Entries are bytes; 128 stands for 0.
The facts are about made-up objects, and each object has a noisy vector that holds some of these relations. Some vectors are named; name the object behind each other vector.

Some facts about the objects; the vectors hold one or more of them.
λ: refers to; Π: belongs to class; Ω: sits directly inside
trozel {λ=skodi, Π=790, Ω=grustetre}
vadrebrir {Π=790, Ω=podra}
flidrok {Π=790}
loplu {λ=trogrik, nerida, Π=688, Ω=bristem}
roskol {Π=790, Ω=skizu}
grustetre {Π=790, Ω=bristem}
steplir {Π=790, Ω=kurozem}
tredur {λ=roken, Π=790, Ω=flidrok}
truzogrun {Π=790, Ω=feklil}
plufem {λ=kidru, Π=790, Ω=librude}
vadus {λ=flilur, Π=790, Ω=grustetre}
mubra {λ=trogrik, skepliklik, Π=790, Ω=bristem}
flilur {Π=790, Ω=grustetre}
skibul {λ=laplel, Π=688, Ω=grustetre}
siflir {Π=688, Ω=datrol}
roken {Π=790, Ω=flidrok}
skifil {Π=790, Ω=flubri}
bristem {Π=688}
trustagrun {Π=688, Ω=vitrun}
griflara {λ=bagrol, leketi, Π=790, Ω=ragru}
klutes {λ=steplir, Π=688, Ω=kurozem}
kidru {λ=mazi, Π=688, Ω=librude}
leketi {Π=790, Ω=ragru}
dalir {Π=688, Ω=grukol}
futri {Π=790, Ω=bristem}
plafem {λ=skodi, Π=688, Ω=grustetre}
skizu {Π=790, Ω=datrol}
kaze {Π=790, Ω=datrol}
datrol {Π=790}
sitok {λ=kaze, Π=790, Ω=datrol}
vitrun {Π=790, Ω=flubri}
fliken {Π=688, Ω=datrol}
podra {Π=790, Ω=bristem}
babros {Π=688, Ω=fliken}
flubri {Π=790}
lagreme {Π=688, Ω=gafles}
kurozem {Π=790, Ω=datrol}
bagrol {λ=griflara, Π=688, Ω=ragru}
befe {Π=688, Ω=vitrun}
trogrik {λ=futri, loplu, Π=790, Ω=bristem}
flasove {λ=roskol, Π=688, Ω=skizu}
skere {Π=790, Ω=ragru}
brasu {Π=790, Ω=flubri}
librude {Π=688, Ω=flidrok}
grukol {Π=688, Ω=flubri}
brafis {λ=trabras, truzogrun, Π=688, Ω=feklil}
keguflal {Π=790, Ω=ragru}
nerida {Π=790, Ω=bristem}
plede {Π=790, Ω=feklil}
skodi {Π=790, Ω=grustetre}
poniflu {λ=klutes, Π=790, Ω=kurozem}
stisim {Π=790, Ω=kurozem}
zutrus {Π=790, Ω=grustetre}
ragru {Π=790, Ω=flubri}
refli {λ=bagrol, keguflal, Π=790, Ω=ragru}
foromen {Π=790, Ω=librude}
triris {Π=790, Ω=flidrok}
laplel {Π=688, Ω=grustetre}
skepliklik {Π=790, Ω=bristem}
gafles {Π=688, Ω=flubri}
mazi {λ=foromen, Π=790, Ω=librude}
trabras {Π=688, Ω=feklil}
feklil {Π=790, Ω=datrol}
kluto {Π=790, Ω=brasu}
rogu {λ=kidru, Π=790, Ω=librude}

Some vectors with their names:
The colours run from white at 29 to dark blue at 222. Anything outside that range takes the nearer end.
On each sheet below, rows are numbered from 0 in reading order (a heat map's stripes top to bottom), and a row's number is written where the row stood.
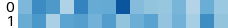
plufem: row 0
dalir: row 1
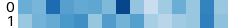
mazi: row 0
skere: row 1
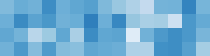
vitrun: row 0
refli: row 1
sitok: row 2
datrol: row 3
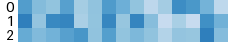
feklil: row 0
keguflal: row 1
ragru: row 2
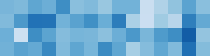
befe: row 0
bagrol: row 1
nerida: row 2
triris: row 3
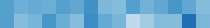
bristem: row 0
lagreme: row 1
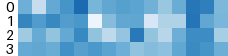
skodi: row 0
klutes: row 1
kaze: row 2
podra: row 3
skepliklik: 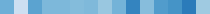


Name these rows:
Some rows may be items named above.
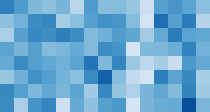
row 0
kurozem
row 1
roskol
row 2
grustetre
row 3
tredur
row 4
refli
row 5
flasove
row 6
librude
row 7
roken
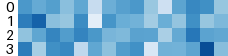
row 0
stisim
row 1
poniflu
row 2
grustetre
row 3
roken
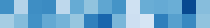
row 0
roken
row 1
flasove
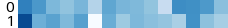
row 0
kurozem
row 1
steplir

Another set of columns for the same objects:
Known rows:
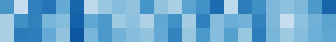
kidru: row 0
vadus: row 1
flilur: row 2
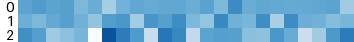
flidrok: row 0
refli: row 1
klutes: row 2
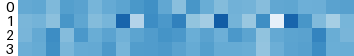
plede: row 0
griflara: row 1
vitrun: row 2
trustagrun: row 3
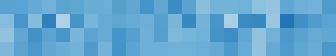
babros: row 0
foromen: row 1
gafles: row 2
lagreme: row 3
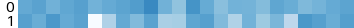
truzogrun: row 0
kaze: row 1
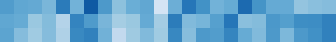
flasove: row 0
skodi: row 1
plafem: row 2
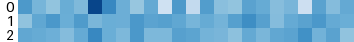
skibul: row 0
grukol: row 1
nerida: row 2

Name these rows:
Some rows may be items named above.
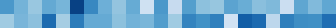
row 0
skibul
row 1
mazi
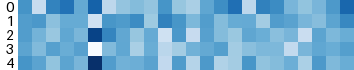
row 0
kidru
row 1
steplir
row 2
skibul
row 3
sitok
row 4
laplel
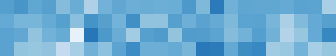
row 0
librude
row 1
brafis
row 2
poniflu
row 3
tredur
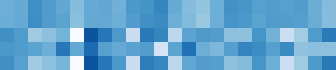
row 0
ragru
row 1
ragru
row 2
klutes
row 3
roskol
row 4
klutes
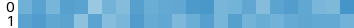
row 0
stisim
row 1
triris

